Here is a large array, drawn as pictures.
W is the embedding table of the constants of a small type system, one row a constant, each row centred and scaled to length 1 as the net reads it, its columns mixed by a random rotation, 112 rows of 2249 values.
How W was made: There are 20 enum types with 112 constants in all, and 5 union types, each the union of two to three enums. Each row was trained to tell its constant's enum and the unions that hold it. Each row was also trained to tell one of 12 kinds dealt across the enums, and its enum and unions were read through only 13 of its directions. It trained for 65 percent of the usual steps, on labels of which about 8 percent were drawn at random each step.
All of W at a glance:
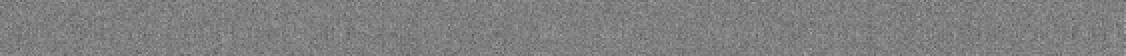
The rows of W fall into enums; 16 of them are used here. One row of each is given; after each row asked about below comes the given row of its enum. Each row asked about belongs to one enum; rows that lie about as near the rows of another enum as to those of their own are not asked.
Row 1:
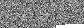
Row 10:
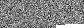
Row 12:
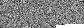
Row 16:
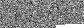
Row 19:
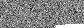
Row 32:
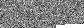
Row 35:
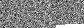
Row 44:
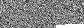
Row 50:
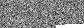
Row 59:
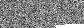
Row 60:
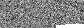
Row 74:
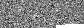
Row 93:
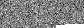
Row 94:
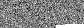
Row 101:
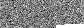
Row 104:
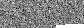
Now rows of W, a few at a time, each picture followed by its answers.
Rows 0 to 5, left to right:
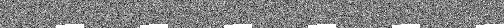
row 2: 32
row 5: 94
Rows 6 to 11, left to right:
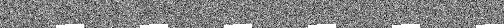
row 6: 44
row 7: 93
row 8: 12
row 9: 93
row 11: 94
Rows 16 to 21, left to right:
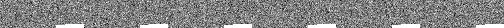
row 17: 59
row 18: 93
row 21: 1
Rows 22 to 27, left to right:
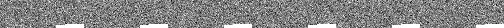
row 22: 50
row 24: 44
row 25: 93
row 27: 44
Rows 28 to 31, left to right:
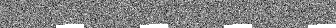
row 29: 10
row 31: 101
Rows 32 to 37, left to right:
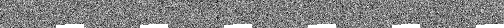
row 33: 101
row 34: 19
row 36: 60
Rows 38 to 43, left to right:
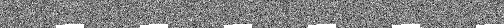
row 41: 19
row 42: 10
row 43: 101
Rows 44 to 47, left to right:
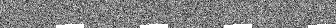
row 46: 12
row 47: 50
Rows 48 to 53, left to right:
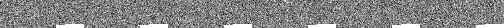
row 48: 74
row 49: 94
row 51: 94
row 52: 59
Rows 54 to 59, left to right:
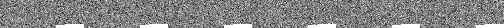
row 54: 50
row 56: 10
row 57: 35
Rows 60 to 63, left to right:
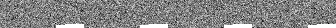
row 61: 16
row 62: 74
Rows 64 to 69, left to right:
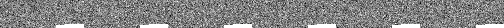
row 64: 19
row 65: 60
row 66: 1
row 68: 10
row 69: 74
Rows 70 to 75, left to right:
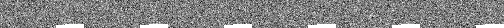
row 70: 19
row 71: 74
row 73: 10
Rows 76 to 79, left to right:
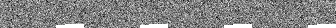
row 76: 59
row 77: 12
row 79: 19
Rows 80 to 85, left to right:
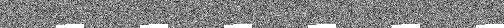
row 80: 101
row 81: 93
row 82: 74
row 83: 59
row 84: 94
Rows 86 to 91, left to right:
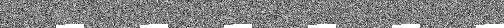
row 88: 12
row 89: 74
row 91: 94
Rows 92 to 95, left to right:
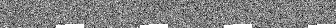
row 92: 12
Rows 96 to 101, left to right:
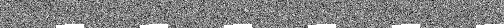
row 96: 59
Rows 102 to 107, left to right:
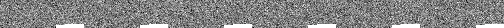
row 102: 10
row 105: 1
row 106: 19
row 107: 59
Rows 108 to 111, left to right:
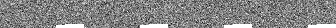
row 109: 101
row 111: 12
